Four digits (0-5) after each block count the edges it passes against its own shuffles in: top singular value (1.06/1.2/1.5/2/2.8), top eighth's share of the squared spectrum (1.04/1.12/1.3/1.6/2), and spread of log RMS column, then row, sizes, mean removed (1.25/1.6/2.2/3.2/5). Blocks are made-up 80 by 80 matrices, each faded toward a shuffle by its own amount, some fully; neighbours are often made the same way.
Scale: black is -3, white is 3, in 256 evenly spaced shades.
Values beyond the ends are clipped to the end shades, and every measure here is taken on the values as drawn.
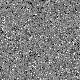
0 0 0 0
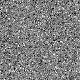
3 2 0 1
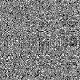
4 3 1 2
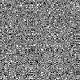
4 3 1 2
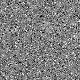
3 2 0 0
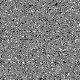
1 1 0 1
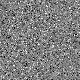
1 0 0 0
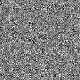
4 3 1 2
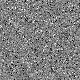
0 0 0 0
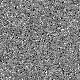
0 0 0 0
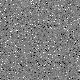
0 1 0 0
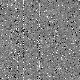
2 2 2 0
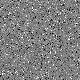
0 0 0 0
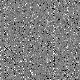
1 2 2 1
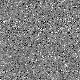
1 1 0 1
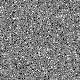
1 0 0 0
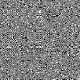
4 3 2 2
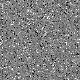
0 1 2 0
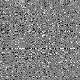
4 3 1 2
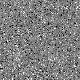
2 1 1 0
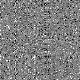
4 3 2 1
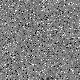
1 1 0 0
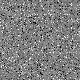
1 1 0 0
